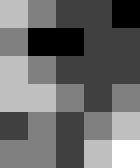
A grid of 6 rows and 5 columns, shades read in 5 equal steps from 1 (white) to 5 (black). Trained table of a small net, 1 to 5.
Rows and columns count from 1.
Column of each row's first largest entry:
5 2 3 4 1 3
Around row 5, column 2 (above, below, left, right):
2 3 4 4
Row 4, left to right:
2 2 3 4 3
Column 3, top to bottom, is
4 5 4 3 4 4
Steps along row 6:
same up down down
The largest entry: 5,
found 3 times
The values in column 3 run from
3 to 5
